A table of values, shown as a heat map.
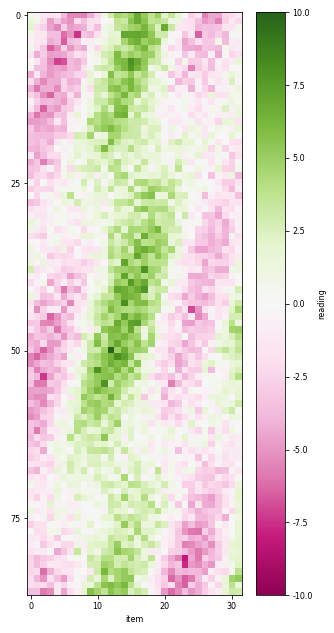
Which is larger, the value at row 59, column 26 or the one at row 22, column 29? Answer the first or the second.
the first
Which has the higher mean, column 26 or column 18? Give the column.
18
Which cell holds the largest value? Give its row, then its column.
50, 12
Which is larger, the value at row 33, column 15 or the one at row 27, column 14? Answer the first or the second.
the first
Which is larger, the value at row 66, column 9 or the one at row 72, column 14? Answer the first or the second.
the second
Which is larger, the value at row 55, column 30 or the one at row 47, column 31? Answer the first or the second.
the second
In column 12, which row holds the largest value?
50
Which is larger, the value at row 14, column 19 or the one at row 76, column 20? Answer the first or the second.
the second
